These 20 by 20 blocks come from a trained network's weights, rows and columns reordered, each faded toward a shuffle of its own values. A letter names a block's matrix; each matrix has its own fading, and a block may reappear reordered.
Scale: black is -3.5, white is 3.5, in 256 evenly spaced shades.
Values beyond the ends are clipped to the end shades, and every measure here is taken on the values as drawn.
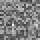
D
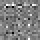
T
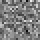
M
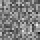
D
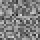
D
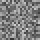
D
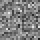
M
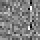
T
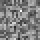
D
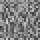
D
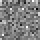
M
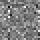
T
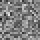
D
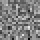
D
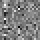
T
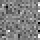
T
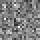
T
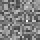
D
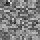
D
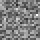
D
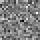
M
